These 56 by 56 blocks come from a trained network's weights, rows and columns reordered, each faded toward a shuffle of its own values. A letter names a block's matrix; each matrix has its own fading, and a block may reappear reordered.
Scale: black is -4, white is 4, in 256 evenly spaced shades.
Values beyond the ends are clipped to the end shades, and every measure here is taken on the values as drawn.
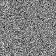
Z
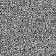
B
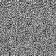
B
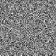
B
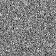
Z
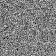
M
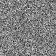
M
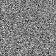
Z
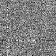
B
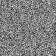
M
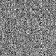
B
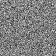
M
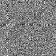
B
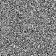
M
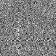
B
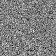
Z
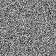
M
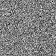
M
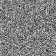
M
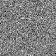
Z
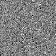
Z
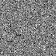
Z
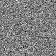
M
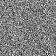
Z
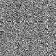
B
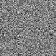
B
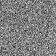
M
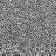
B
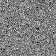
Z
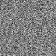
B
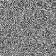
B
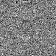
Z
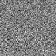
B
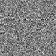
B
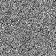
M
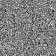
M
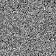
Z
